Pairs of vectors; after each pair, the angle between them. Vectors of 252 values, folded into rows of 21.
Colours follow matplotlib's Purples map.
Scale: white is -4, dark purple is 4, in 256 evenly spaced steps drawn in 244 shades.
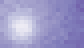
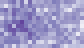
partly opposed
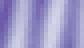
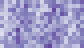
partly opposed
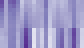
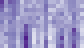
nearly parallel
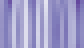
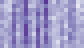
nearly opposite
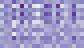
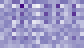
nearly parallel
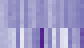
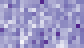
partly aligned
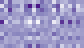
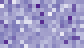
partly aligned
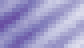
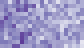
partly aligned
